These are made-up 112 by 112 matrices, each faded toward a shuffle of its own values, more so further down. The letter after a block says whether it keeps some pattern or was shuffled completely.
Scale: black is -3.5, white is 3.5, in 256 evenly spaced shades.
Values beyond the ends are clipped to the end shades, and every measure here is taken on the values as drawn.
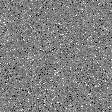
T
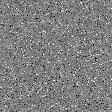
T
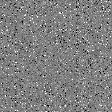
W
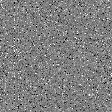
W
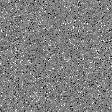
W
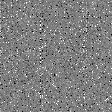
W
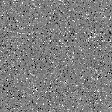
W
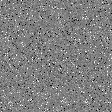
T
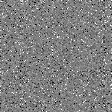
W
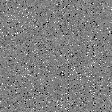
W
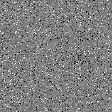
W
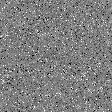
T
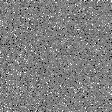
W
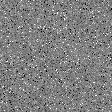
T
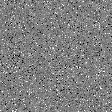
W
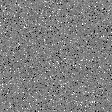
T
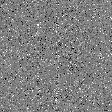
W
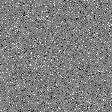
T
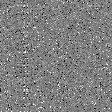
W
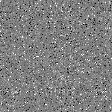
W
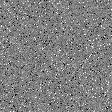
T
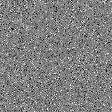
W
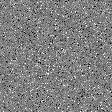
T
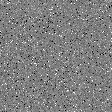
T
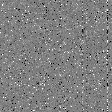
W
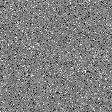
T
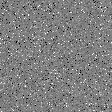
T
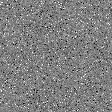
T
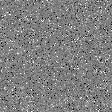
W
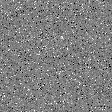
T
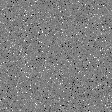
T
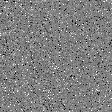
W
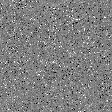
W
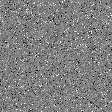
T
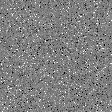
W
